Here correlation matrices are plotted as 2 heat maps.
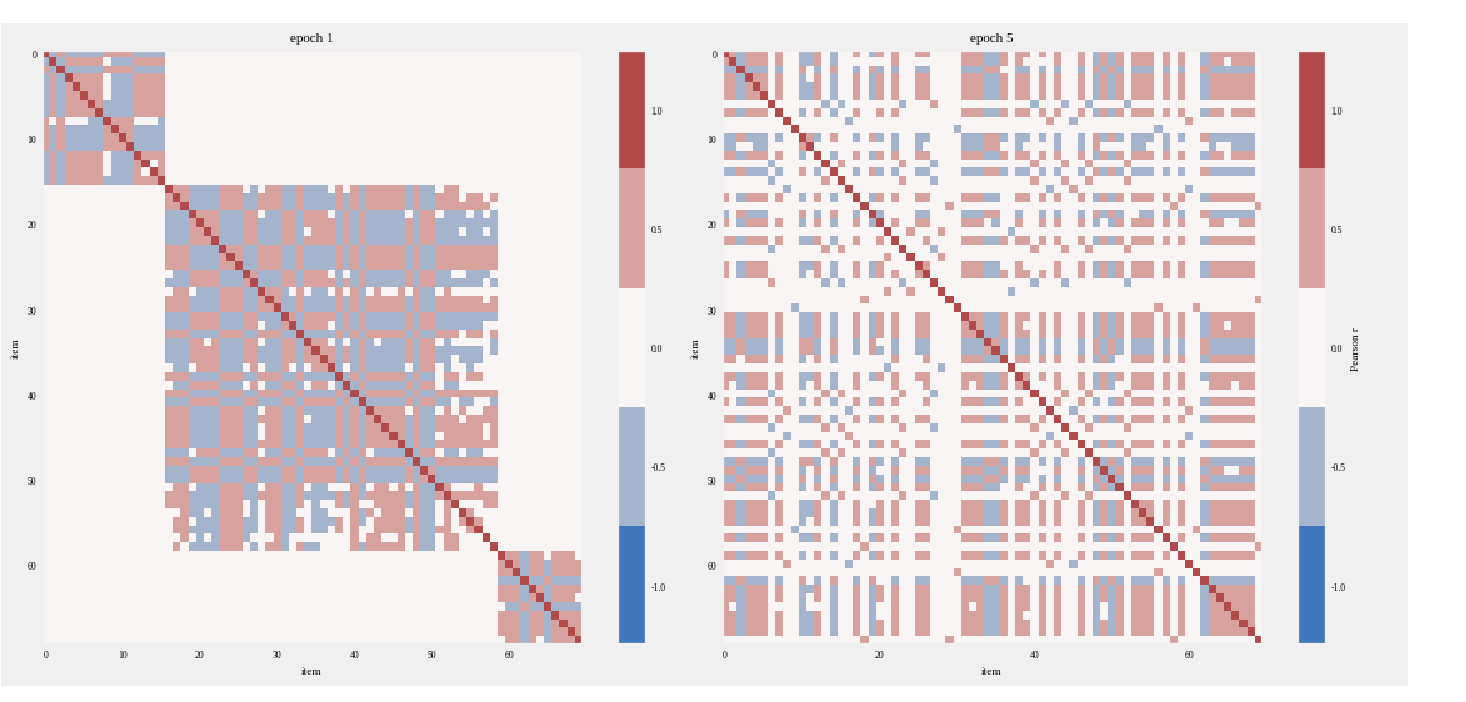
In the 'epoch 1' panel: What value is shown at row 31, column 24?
-0.5
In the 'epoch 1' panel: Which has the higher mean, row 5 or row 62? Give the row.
5
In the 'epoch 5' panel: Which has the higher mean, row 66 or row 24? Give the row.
66
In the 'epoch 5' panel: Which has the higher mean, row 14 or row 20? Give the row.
20
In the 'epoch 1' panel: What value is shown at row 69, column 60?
0.5
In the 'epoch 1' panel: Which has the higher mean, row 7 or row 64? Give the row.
64
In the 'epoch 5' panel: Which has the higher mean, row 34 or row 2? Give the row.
34
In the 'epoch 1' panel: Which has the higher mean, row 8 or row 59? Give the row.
59
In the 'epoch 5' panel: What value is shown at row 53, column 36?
0.5
